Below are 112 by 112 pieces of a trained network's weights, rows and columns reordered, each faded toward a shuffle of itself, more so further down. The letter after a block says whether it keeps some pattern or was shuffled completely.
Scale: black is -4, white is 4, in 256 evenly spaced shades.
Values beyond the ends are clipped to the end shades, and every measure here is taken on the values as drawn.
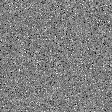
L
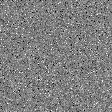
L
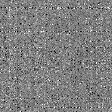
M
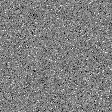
L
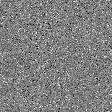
L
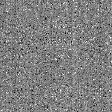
M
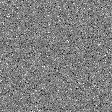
L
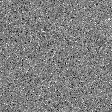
L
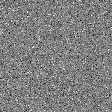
L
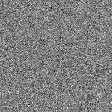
M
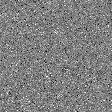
L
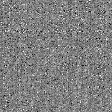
M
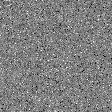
L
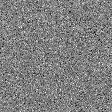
L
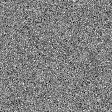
L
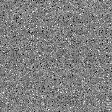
M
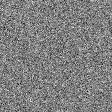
L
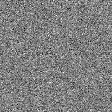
M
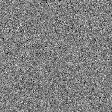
M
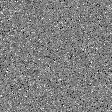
L
